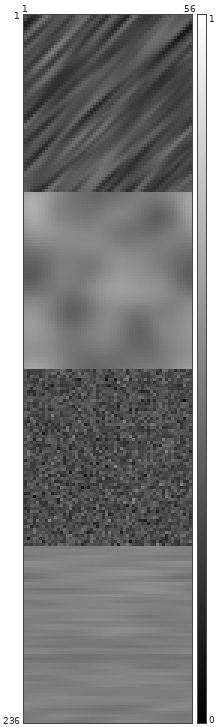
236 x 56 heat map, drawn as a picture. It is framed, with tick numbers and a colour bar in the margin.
It is made of 4 by 1 panels. Panel 1,1: low, slanting up to the right. Panel 2,1: middling, smooth. Panel 3,1: low, fine-grained. Panel 4,1: middling, streaked across, faint in contrast.
